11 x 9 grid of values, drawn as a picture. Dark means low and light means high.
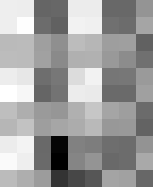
Odd patch: lower, in the bottom middle. Stripes: upright, repeating 2 times. Ninth with the lowest average: bottom middle.
